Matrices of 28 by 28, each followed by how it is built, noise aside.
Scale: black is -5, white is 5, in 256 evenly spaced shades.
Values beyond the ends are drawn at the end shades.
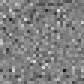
noise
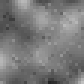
smooth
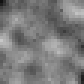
smooth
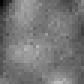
smooth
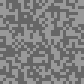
noise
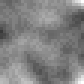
smooth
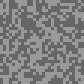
noise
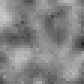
smooth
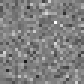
noise
